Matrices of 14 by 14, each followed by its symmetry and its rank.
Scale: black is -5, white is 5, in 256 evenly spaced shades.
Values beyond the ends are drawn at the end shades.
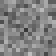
neither, full rank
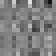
neither, rank two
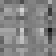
neither, rank two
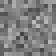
antisymmetric, full rank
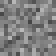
antisymmetric, full rank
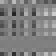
neither, rank one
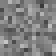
antisymmetric, full rank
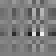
neither, rank one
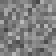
neither, full rank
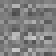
neither, rank two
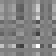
neither, rank one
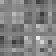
symmetric, rank two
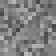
antisymmetric, full rank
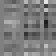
neither, rank two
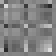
symmetric, rank two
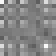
symmetric, rank two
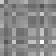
symmetric, rank two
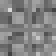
symmetric, rank two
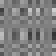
neither, rank one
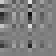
neither, rank one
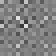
symmetric, rank two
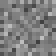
antisymmetric, full rank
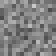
neither, full rank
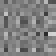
neither, rank two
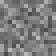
neither, full rank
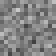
neither, full rank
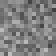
antisymmetric, full rank
